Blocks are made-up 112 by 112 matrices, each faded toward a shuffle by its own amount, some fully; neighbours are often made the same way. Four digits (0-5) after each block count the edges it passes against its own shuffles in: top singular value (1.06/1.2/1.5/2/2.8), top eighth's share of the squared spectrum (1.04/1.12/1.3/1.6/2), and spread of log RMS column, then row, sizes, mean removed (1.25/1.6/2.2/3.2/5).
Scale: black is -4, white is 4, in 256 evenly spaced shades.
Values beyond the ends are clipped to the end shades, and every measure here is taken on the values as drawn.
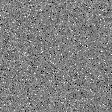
0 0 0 0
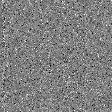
0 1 2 0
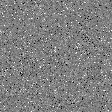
0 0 0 0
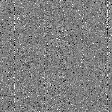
2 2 3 0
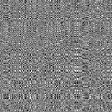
5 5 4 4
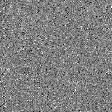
4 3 1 1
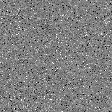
2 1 0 0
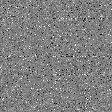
3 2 0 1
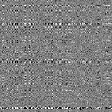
5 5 3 4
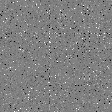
3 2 1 0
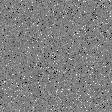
1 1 0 0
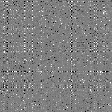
5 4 3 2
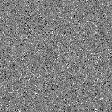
3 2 1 1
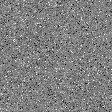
0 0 0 0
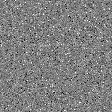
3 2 0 0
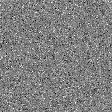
2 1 0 0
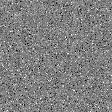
2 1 0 0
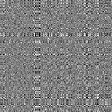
5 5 4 4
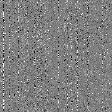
3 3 3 0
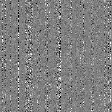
3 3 4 0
